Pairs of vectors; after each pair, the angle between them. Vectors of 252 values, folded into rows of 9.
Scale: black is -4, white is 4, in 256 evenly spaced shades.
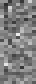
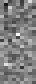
nearly parallel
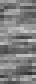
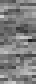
nearly opposite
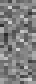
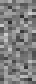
nearly opposite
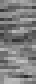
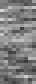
nearly opposite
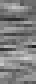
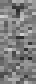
partly opposed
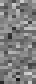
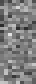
partly opposed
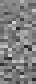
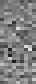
nearly opposite
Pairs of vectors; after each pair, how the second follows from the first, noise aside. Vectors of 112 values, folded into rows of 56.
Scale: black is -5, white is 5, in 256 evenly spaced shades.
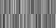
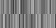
negated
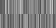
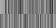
negated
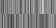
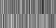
negated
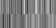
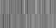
shrunk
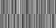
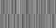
shrunk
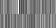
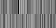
negated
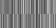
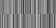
negated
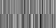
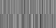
shrunk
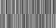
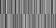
negated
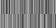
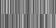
negated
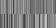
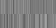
shrunk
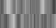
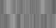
shrunk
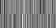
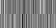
negated
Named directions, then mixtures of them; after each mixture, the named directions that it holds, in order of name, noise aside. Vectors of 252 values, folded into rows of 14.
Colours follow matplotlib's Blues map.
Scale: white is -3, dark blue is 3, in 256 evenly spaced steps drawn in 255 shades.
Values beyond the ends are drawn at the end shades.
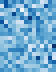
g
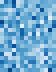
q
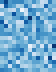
g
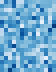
q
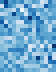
g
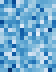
q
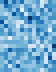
g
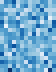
q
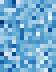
q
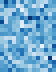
g, q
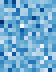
g, q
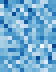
g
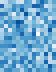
g, q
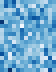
g, q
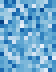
g, q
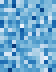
q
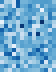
q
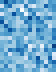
g
